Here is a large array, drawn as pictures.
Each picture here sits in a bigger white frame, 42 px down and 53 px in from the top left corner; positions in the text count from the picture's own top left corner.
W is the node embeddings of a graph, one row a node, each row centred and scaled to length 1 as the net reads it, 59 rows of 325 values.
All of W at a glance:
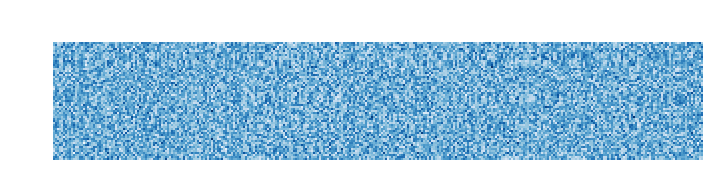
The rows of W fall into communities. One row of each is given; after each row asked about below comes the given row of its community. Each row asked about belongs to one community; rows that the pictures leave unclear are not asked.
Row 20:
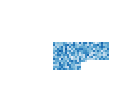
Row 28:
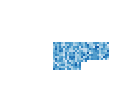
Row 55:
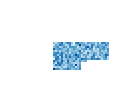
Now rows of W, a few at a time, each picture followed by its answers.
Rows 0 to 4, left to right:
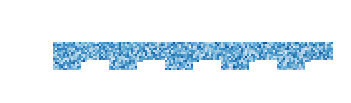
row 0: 20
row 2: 55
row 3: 28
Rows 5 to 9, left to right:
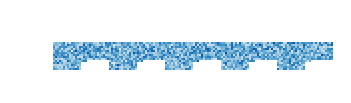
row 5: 20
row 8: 20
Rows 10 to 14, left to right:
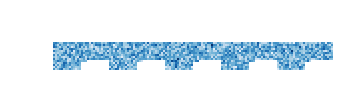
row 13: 20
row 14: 20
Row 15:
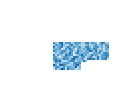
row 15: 28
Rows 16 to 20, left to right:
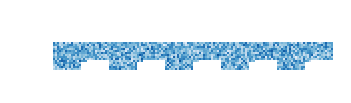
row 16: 20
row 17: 28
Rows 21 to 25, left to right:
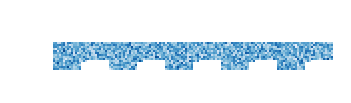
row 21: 55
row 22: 20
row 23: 28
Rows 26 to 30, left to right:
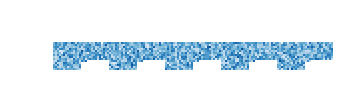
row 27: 28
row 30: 28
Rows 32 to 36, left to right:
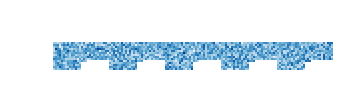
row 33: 20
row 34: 28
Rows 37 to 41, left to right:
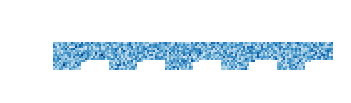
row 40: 20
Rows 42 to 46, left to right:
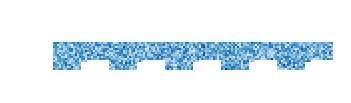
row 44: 28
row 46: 20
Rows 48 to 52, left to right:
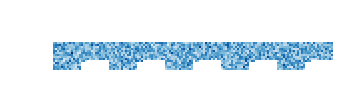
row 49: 20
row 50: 28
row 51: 28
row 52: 20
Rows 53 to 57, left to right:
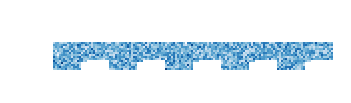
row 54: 20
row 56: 28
